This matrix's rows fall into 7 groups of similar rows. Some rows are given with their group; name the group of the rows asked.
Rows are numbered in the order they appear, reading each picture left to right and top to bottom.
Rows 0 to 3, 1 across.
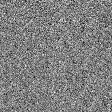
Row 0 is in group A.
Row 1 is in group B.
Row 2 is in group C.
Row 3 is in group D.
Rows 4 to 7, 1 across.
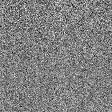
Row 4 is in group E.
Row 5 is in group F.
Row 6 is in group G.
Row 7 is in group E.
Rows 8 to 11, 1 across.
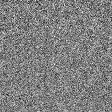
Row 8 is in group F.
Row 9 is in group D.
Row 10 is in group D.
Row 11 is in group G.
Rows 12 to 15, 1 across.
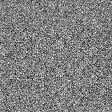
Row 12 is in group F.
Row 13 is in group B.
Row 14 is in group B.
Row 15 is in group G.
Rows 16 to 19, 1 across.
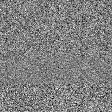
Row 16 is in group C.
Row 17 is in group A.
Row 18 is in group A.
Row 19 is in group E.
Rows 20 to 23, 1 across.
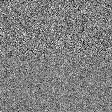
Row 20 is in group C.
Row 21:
B
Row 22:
G
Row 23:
F
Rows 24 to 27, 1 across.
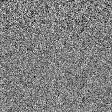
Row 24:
C
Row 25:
B
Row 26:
C
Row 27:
B
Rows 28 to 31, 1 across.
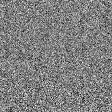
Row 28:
A
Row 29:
C
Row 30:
F
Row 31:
B
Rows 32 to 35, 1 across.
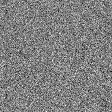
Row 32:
A
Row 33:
C
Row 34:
D
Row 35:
A
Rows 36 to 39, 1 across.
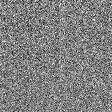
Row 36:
F
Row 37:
F
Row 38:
F
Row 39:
D
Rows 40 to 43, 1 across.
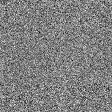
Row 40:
A
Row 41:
F
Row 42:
E
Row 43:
G
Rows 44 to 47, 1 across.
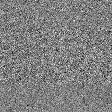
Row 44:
G
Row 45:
F
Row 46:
D
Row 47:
B
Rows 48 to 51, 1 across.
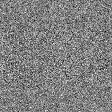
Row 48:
C
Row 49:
E
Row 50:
E
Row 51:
F
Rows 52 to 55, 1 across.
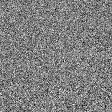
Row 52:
G
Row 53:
B
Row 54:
F
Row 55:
C
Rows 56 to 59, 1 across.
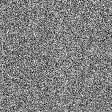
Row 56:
D
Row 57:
E
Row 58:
E
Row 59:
G
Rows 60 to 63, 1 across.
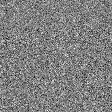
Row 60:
A
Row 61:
G
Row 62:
C
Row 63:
F
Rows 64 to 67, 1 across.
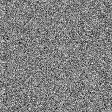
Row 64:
A
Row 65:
G
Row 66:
A
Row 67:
D
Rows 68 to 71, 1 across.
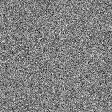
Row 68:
E
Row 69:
F
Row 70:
A
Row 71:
F
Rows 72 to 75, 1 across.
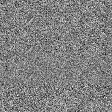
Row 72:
A
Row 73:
A
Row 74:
A
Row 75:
E
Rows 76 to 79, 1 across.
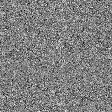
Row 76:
G
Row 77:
B
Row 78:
F
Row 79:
G
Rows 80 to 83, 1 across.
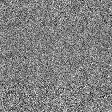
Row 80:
D
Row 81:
B
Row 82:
D
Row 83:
E
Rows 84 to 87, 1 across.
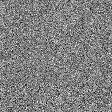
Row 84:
E
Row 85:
D
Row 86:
D
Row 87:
B
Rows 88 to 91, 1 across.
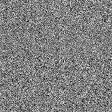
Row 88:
D
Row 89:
F
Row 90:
F
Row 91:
C
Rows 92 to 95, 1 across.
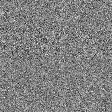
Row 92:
G
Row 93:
F
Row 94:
F
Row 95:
A
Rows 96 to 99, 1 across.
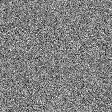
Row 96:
D
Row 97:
A
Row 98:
F
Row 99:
B
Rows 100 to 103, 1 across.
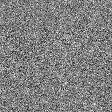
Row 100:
D
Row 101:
E
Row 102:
G
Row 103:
F
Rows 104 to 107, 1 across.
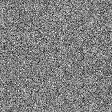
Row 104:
E
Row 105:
F
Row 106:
B
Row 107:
B
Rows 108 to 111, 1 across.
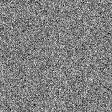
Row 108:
F
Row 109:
C
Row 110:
E
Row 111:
C
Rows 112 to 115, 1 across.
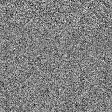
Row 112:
A
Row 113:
G
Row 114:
A
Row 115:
C
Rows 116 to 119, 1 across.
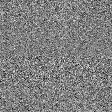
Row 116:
G
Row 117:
G
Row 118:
F
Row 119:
F
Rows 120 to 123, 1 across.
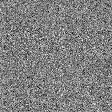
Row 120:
C
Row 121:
F
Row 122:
B
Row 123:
F
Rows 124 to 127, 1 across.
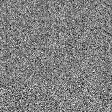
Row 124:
C
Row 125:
C
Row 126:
A
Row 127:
D
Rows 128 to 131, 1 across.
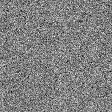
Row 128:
G
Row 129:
A
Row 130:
D
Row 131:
E
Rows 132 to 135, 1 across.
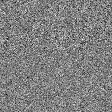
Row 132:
C
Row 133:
G
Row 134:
B
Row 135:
A
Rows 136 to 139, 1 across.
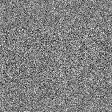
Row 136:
D
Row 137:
A
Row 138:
E
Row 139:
E
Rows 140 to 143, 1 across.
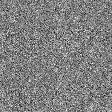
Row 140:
G
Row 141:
E
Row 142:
D
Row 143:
E
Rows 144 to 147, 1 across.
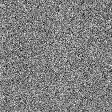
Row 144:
B
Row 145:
E
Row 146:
D
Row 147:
G
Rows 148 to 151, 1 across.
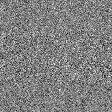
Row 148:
D
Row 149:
D
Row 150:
D
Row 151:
C
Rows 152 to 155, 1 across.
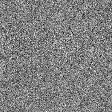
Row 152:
B
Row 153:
E
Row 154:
D
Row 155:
A
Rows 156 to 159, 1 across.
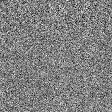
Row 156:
C
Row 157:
A
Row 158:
F
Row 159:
E
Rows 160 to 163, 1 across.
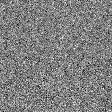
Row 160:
D
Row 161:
G
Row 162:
B
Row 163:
A
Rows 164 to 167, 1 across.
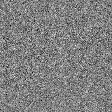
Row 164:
C
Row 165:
G
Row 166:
G
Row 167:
A
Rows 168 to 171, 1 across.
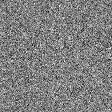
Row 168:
C
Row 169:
B
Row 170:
F
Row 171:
D
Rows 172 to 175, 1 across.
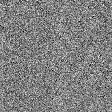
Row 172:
A
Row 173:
E
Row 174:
D
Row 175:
E
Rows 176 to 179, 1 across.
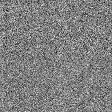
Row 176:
G
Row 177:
D
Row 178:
E
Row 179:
E
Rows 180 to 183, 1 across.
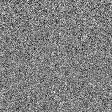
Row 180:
F
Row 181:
C
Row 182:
G
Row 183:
D
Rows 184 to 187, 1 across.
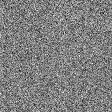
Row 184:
E
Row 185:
F
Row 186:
G
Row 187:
C
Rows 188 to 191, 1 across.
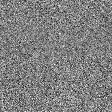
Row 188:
A
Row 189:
C
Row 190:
D
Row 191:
E
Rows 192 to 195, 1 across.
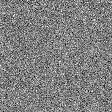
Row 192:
F
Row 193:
E
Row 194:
C
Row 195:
A
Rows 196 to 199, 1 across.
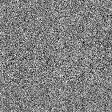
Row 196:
D
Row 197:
B
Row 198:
E
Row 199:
C
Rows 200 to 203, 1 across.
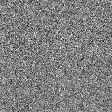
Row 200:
F
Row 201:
E
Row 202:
B
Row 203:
F
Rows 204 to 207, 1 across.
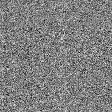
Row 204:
G
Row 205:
F
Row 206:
G
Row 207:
G
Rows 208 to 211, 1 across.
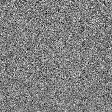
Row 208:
A
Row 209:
B
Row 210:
A
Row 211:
G
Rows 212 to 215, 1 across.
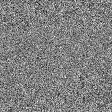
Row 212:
F
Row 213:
D
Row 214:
A
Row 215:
B
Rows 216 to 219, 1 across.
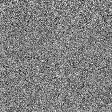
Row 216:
D
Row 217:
E
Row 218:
G
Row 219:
B
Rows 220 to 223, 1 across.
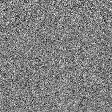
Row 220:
D
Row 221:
A
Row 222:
F
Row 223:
G
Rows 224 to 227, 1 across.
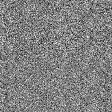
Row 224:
E
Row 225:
E
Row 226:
A
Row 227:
A
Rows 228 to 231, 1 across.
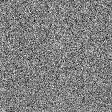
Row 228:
C
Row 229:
E
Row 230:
F
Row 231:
B
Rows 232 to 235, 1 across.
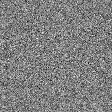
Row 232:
B
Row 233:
G
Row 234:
A
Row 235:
F
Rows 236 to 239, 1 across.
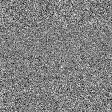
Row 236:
E
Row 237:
A
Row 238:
F
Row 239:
D
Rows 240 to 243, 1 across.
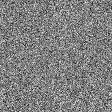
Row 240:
E
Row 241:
G
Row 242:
C
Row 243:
D
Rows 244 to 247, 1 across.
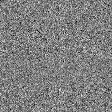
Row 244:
C
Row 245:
F
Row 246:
F
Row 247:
C
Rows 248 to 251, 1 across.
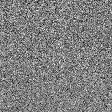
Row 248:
G
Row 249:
B
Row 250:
F
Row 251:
D
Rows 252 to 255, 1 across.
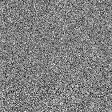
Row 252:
E
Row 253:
F
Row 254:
D
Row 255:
E
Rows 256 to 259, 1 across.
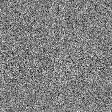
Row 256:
C
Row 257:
F
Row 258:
E
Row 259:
B
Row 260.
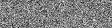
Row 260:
F
